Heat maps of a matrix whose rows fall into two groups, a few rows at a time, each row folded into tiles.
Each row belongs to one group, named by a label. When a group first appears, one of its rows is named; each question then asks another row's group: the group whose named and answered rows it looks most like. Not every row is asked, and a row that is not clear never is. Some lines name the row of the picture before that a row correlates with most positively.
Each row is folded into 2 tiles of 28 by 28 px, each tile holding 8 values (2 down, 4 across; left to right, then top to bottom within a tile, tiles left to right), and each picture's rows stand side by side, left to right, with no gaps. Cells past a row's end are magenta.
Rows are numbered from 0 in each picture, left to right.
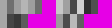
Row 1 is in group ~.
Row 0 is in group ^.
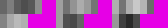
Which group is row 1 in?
^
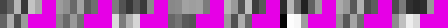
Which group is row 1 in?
~
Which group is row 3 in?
^
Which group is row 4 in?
~
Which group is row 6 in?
~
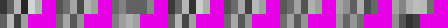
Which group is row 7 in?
^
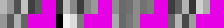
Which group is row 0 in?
~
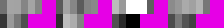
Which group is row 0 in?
^
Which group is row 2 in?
^
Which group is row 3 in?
^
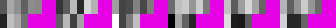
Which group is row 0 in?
^
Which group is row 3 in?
^
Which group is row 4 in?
^
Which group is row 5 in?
^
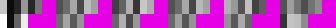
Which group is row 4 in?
~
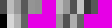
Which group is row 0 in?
^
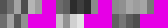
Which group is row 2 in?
^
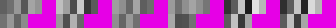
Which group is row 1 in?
~
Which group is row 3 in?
^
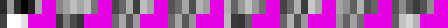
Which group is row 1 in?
^
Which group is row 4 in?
^
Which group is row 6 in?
~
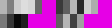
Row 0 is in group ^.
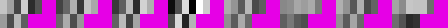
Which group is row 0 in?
~
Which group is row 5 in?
^
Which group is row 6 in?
~
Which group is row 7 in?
^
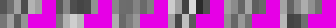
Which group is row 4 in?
~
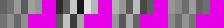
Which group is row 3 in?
~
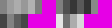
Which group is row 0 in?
^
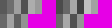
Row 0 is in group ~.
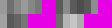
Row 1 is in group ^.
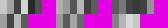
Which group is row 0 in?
~
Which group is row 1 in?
~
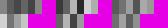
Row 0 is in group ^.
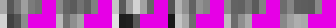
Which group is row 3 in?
^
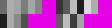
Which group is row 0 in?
^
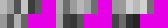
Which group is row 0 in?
~
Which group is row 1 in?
^
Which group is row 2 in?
^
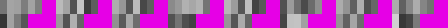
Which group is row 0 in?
^
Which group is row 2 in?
~
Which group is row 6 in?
~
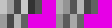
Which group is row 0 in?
~
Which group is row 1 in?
~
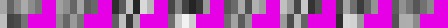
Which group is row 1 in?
~
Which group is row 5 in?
~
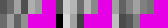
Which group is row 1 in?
^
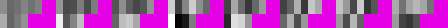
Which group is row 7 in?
^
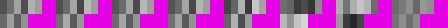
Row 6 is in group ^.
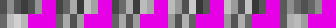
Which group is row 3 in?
~
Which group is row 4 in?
~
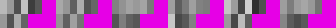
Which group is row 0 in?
~
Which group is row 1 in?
~
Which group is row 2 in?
^
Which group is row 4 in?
~
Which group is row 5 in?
^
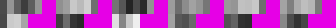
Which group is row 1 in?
^
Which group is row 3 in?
^
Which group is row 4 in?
^
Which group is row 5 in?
^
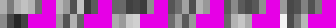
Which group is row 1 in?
~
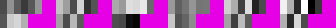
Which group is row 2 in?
^
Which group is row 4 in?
~
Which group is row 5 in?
~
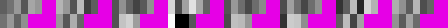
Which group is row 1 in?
~
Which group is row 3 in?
^
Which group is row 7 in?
~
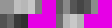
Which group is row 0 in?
^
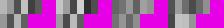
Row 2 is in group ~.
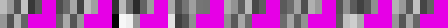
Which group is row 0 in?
~
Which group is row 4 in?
~
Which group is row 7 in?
~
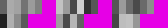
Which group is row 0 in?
^
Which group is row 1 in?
~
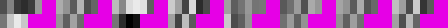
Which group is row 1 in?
~
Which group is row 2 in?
^
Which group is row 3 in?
~
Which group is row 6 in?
~
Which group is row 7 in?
~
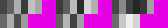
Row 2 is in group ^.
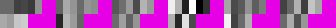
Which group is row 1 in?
^
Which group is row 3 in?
~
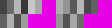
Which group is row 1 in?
~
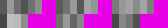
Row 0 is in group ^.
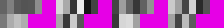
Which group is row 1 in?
~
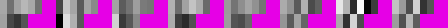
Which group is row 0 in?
^
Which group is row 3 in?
^
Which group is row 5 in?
~
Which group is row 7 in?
~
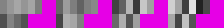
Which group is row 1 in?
^
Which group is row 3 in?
~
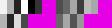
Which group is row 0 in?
~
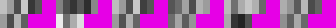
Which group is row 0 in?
~
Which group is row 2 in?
~
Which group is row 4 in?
^
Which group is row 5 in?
~
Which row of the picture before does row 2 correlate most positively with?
0
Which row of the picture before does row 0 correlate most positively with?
0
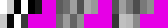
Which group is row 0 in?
~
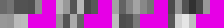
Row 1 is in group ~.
